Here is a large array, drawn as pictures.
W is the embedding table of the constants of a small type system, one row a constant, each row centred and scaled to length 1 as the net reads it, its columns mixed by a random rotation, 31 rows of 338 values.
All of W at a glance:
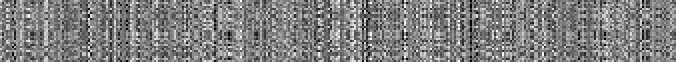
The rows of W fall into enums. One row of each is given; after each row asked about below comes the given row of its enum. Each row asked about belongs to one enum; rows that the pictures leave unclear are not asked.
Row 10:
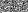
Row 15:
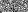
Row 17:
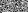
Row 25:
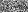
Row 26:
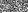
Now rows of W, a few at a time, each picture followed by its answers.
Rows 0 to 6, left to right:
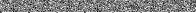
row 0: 15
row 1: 17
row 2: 10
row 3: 15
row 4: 25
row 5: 10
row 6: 26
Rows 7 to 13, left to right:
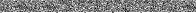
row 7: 25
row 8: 25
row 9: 26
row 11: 15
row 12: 10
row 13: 25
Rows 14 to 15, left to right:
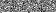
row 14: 10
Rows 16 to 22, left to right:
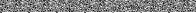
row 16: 17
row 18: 15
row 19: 17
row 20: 25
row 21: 10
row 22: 17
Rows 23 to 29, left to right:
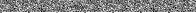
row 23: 26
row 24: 15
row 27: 26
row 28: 15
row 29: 17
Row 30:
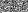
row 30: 10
